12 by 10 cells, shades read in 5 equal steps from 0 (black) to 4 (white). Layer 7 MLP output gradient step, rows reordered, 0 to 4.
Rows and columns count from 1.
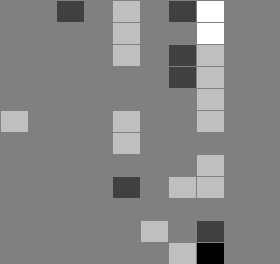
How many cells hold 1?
6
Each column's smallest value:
2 2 1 2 1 2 1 0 2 2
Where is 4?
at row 1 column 8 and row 2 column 8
